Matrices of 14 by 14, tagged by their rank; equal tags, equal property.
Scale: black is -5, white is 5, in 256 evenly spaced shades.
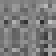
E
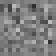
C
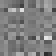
E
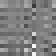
E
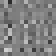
C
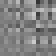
E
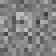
C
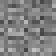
C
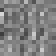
C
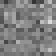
C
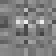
E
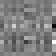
E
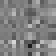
E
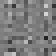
C
